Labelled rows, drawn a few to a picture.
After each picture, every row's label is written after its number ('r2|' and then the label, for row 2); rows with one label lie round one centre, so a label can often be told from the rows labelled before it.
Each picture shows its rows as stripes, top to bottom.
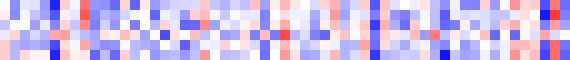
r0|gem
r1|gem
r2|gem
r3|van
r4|gem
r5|gem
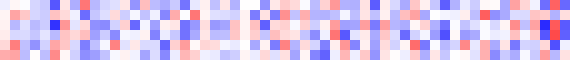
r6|gem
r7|van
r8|gem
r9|gem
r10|van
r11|van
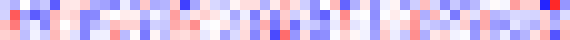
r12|gem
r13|van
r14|van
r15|van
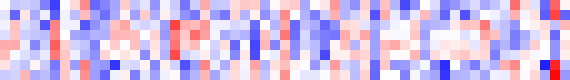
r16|gem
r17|gem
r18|van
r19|van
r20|van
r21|van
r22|gem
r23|gem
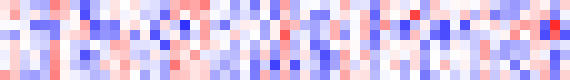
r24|van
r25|van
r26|gem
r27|gem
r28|van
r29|van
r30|van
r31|van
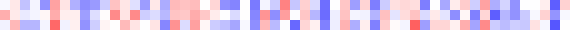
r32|van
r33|van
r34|van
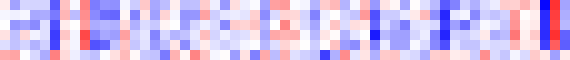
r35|gem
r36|gem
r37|gem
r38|gem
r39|gem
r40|van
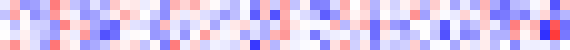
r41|van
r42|van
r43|gem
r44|gem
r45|van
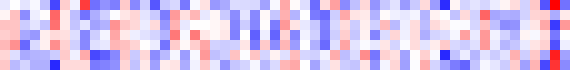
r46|gem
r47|van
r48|van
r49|van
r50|van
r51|gem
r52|gem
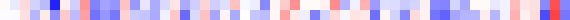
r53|gem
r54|gem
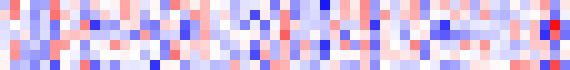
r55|van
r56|van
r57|gem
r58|gem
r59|van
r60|van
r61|gem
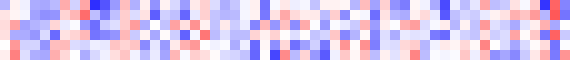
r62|gem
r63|gem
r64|van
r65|gem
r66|van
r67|van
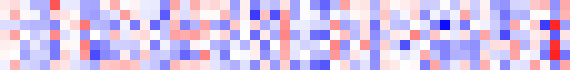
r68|van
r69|van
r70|gem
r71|van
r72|gem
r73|gem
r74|van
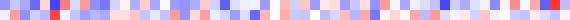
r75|gem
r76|van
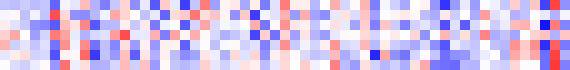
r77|gem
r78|van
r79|gem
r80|van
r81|gem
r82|gem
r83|gem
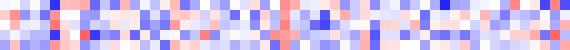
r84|gem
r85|van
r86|van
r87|gem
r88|van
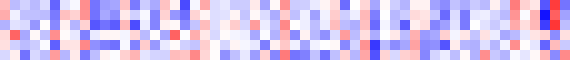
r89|gem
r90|gem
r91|gem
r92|van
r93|gem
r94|van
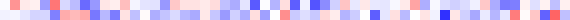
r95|van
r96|gem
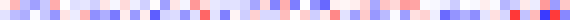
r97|van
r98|gem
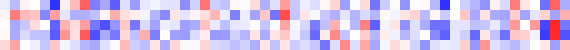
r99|gem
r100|van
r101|gem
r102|gem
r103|van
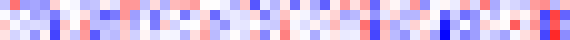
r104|van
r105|gem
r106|gem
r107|gem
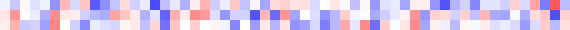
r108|gem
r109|van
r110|van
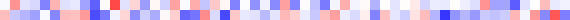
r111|van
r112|gem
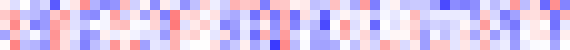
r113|gem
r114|van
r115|van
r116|van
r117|van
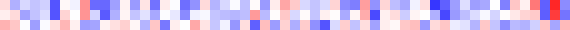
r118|gem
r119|gem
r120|van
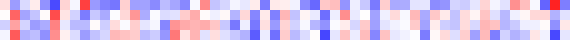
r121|gem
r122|van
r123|van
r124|van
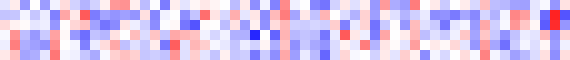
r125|van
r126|gem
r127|gem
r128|van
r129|van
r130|van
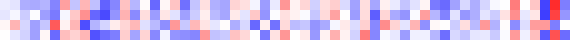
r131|gem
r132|gem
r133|van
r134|gem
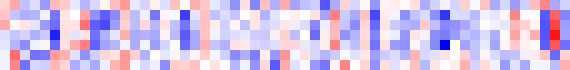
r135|van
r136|gem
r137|gem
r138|gem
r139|gem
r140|van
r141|van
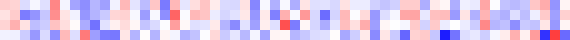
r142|van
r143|van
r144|van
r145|gem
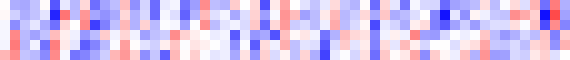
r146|gem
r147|gem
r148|gem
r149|van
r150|van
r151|van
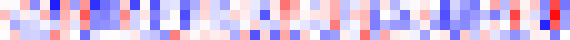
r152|gem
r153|gem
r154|gem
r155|van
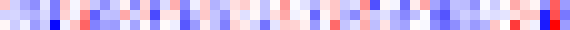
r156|gem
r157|gem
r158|gem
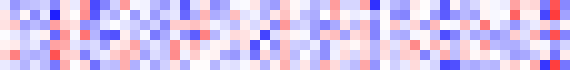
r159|gem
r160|gem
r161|van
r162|gem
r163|van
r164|van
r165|gem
